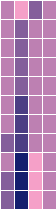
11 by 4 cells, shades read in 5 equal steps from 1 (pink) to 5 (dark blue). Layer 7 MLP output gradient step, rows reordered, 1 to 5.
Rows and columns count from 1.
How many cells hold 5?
3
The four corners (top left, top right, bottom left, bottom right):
2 2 3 2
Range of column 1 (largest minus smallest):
1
